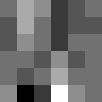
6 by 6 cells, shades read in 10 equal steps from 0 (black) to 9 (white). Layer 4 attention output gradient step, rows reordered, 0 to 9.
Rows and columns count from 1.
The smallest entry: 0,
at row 6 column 2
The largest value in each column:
5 6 5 9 5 4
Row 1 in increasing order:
2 3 4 4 5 6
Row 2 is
3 6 4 2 3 3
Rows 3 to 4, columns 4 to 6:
2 4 4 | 5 3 4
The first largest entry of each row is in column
2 2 2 4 4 4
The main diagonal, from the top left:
4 6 4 5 4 4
